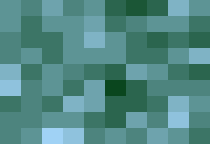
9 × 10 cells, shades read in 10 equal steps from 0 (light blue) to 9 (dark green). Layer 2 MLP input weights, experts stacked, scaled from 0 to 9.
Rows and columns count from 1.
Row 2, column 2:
6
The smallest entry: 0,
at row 9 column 3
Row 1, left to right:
4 5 3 5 4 7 8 7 2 4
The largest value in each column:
6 6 6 6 6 9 8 7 6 7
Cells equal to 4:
24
